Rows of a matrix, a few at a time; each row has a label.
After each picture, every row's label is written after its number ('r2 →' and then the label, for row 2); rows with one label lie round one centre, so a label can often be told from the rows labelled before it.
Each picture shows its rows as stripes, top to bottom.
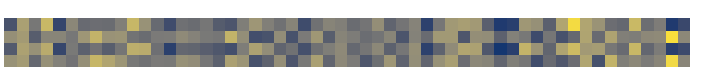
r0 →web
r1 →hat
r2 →web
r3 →hat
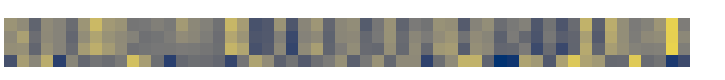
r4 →hat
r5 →hat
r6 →hat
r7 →web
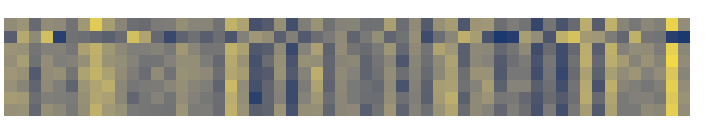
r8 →hat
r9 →web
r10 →hat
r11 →hat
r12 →hat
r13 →hat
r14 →hat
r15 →hat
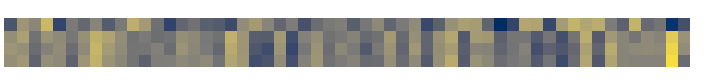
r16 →web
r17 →hat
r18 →hat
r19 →hat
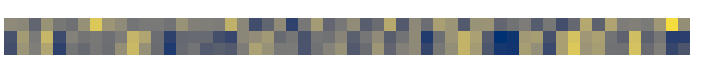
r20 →hat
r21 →web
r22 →web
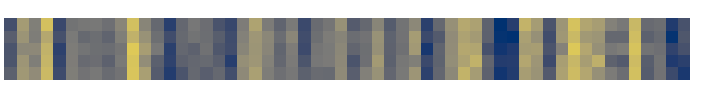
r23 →web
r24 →web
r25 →web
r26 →web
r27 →web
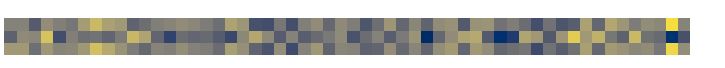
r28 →hat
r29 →web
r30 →hat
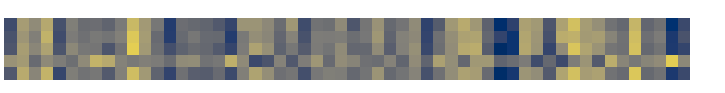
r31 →web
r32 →web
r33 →web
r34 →hat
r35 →web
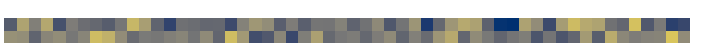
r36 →web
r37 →hat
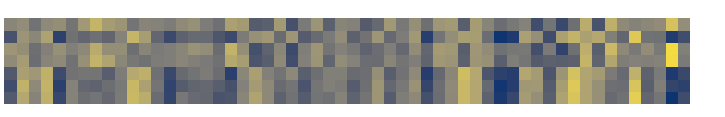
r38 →hat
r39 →web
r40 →hat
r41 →hat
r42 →web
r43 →web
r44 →web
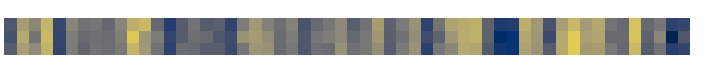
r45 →web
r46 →web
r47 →web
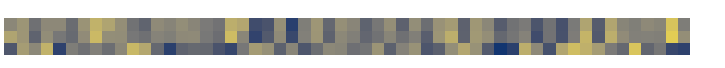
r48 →hat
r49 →hat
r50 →web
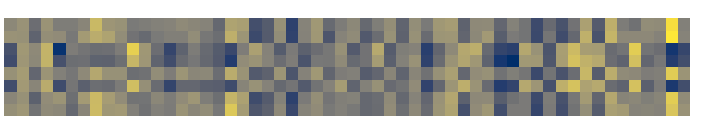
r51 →hat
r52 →hat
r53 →web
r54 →web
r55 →hat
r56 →web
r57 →hat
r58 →hat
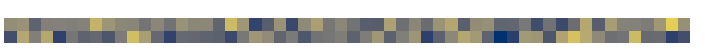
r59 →hat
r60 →web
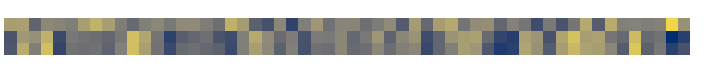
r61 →hat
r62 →web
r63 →web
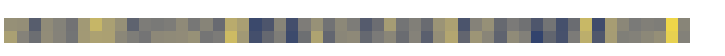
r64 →hat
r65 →hat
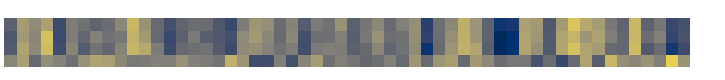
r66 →web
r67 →web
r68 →web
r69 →hat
